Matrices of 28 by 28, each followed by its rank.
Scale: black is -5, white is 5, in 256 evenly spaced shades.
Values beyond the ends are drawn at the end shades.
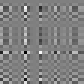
one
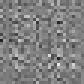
five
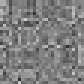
five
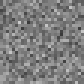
full rank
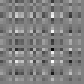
one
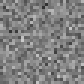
full rank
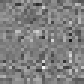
five
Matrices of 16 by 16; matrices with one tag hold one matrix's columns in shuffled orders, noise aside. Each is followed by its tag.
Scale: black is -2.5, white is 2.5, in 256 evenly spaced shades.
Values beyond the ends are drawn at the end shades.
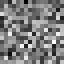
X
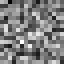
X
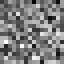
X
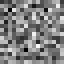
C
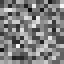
C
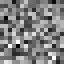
X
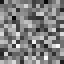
X
